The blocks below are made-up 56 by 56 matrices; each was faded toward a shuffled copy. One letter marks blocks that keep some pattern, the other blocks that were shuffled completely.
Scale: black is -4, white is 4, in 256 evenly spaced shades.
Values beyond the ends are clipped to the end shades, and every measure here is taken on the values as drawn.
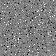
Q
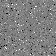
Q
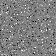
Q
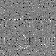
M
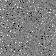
Q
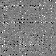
M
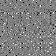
M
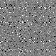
M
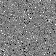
Q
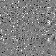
M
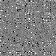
M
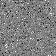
Q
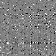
M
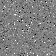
Q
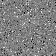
Q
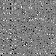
M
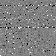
M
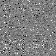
M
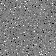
Q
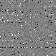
M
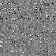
M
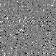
M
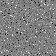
Q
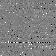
M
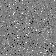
Q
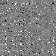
M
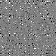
M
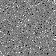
Q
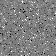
Q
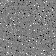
Q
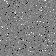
Q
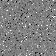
Q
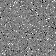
Q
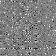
M
